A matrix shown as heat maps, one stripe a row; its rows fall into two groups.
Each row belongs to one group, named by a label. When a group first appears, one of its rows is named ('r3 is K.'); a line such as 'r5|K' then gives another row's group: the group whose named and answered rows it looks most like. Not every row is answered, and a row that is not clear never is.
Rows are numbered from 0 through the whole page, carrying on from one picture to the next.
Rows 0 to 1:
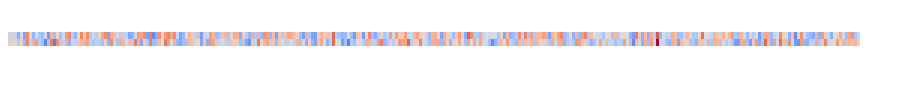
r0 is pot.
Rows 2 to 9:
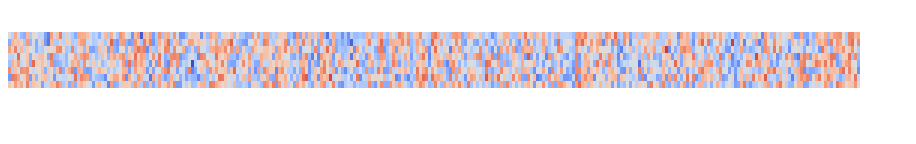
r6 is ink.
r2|pot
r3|pot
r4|pot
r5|ink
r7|pot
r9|pot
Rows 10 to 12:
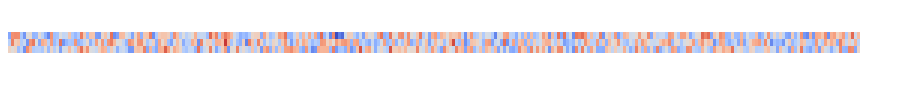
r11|ink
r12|pot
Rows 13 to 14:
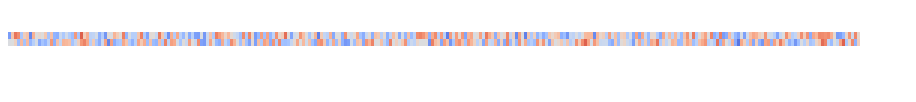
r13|ink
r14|pot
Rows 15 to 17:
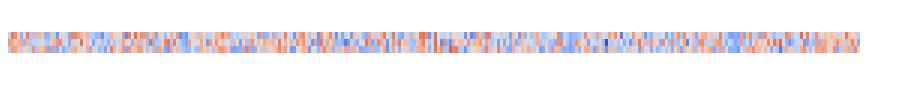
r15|ink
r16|pot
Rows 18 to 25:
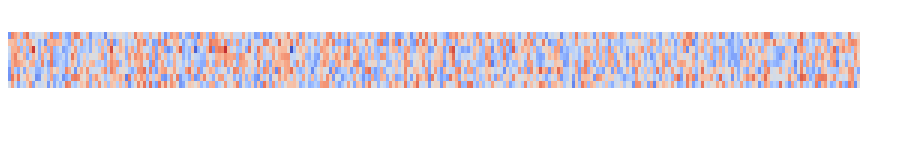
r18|ink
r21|ink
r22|ink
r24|ink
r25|pot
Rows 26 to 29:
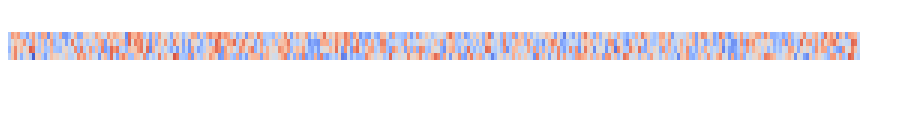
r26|ink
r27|ink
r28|ink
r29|pot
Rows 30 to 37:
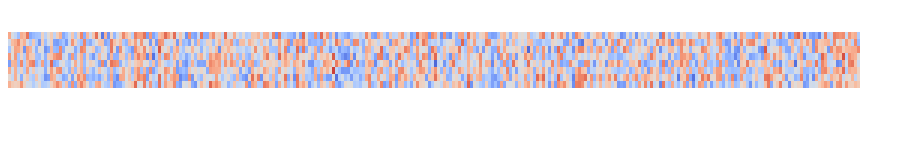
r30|pot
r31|ink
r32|pot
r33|pot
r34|ink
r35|pot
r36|pot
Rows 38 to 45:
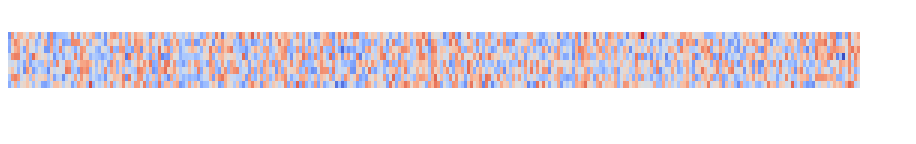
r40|pot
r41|ink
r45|pot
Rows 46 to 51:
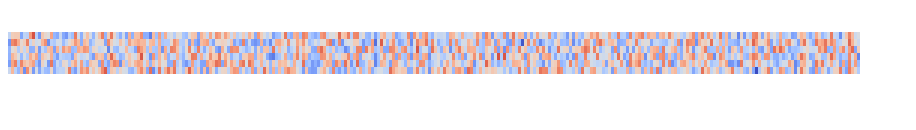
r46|ink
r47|ink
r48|pot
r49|ink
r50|ink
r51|pot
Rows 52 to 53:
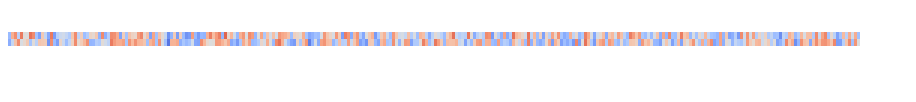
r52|ink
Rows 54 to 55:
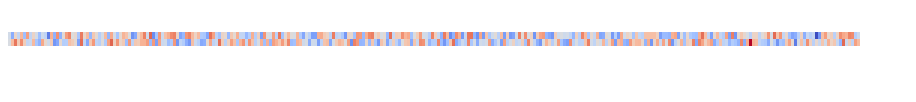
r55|ink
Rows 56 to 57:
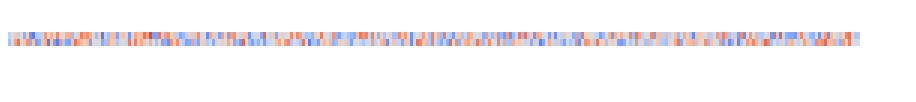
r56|pot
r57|ink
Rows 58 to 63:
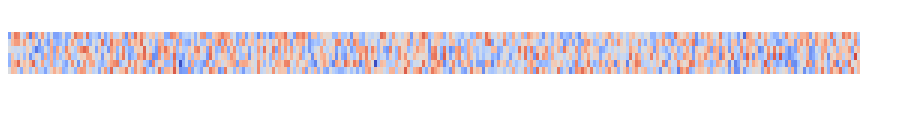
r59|ink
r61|pot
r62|ink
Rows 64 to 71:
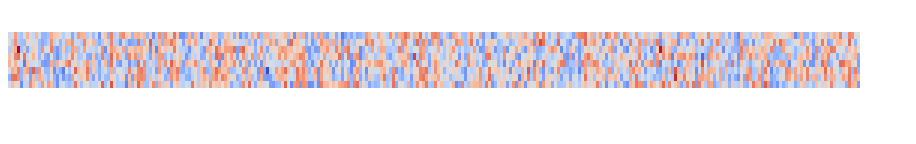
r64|pot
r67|ink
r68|pot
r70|ink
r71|ink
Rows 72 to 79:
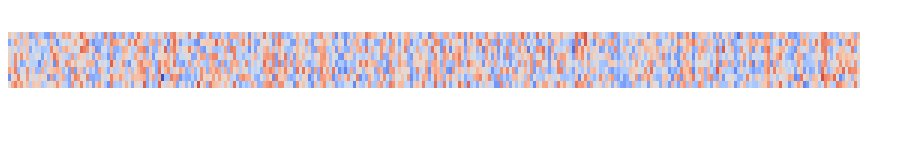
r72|pot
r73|ink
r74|pot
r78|ink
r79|pot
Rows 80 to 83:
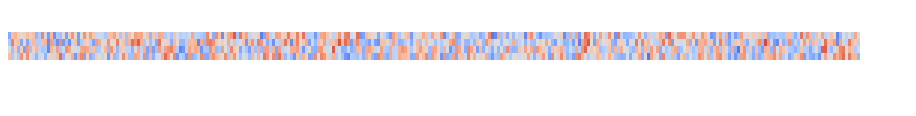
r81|ink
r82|pot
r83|pot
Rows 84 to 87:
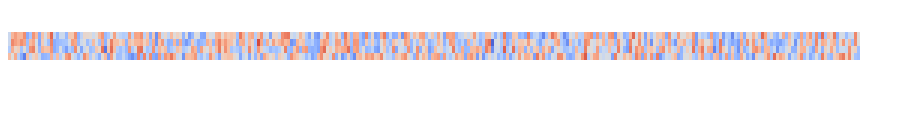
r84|ink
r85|ink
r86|ink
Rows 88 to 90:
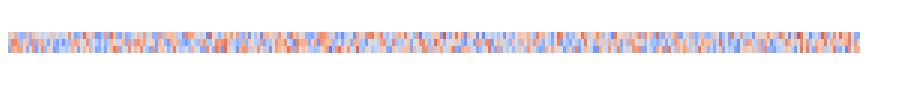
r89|ink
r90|ink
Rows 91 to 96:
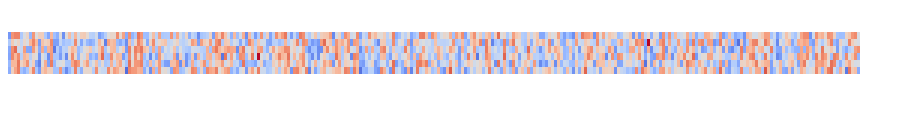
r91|ink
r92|ink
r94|ink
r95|ink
